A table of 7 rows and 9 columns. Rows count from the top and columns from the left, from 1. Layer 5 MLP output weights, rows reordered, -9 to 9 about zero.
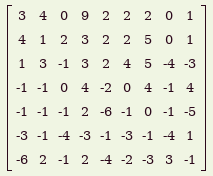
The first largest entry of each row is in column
4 7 7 4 4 9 8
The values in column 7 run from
-3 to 5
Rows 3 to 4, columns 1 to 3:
1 3 -1 / -1 -1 0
